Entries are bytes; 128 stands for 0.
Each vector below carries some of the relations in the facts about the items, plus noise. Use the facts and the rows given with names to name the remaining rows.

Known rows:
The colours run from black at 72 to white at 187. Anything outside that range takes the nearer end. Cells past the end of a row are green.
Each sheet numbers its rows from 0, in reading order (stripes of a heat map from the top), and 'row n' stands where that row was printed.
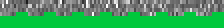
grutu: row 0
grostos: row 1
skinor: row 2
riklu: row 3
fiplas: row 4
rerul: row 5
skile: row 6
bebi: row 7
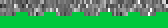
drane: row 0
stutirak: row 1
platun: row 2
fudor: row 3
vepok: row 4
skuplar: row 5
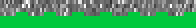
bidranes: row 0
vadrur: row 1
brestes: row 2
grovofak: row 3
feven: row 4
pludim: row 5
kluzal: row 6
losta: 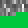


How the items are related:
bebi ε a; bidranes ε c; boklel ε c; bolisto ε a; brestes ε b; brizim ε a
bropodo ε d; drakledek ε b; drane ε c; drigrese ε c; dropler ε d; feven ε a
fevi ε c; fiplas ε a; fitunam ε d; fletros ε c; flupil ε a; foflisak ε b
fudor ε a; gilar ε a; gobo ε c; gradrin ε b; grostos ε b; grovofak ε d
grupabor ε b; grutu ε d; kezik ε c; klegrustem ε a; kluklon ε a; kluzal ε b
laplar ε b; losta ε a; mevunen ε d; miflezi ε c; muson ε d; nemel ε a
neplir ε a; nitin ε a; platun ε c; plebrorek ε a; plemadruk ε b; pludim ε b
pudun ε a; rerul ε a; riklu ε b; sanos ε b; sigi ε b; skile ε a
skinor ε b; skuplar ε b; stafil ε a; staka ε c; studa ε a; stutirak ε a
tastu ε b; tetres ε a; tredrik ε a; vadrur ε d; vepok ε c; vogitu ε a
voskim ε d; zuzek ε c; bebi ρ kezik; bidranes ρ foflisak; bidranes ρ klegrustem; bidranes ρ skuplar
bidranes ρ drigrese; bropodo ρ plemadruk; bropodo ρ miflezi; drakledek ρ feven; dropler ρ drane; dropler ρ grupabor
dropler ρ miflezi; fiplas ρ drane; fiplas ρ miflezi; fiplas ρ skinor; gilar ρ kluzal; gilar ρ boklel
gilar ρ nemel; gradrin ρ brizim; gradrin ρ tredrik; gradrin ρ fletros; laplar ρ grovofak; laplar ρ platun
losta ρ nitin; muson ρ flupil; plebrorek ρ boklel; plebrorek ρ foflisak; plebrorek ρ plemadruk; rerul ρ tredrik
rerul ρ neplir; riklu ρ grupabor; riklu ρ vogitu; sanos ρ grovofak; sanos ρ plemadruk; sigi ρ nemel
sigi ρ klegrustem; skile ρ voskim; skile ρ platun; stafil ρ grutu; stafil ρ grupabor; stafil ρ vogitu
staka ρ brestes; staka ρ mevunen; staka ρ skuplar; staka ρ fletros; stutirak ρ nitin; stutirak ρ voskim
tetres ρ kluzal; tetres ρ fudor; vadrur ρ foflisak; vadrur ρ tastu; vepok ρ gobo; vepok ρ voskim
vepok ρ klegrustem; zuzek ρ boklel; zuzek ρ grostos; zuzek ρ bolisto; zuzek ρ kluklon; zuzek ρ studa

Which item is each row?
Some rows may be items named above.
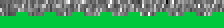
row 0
platun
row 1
boklel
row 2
drakledek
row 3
staka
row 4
flupil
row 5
grupabor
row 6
skinor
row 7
kluzal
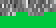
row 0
sigi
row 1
drigrese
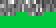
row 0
drakledek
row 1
muson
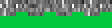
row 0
mevunen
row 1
fevi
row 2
voskim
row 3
mevunen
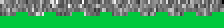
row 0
stafil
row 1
gradrin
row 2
zuzek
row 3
kezik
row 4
stafil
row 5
plebrorek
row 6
fletros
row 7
vogitu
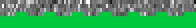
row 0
kluzal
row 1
bropodo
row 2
laplar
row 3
dropler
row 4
gobo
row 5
fitunam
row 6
skinor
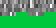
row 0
rerul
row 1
riklu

